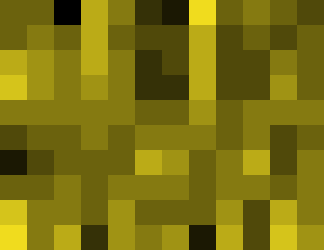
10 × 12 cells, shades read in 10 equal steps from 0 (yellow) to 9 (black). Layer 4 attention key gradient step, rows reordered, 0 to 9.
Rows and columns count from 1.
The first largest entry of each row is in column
3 6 6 6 6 1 1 1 10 8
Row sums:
60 57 51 51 50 57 55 53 47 43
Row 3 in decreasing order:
7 6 6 6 5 4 4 4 3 2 2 2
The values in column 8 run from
0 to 8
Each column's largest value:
8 6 9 7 5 7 8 8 6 6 6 6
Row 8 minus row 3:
3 2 0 3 0 -3 -2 3 -2 -2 1 -1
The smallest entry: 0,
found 2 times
